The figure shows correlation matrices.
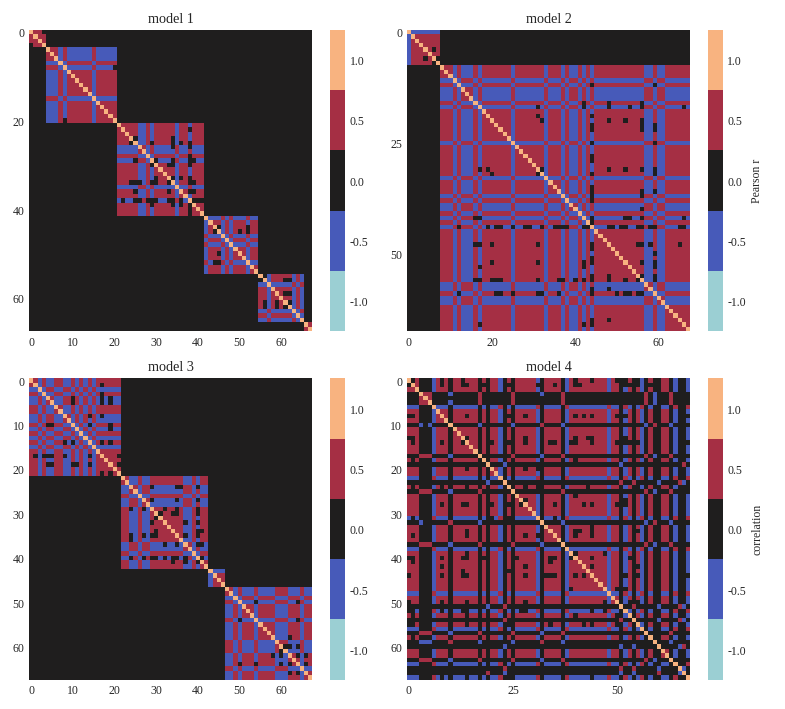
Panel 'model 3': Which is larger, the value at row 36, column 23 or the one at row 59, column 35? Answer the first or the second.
the first
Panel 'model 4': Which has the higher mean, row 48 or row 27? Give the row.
27
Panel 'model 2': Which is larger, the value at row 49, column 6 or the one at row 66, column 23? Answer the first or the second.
the second
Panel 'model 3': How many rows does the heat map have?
68
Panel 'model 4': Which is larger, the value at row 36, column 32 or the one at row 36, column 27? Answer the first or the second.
the second
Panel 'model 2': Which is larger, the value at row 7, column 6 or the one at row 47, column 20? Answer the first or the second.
the second
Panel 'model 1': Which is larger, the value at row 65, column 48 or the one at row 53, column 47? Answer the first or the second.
the second
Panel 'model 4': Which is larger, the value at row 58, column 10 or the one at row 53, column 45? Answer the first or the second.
the second
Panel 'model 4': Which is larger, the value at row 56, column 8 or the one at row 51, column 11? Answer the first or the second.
the second
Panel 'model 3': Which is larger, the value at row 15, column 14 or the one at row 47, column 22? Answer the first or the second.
the second
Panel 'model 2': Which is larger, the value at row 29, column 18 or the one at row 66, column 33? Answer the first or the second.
the first
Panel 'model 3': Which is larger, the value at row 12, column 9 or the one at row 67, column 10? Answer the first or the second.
the second
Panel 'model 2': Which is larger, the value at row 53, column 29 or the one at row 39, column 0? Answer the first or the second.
the first
